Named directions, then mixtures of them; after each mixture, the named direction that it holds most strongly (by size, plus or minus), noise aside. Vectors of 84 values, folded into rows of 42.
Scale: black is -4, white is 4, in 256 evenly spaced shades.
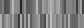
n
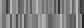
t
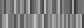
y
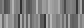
n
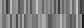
t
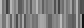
t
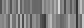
t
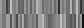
t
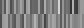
y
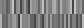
y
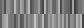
y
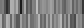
n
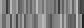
t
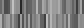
n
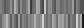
y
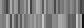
t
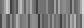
t
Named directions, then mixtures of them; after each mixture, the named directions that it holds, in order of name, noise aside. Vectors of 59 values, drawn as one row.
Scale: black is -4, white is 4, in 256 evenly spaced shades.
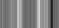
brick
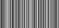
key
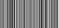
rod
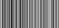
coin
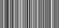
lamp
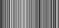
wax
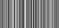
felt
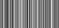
lamp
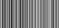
coin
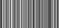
coin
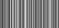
coin, felt, wax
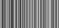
coin, key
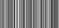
brick, felt, rod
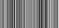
brick, rod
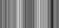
brick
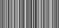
felt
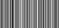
key, lamp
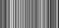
brick, rod, wax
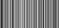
key, lamp, wax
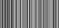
coin, lamp, wax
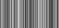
brick, key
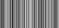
key, rod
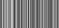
coin, lamp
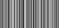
felt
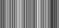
brick, key, rod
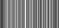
felt, key, wax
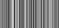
felt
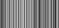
key, wax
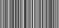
felt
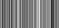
brick, coin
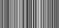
brick, felt, lamp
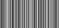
key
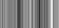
brick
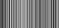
coin, wax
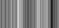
brick
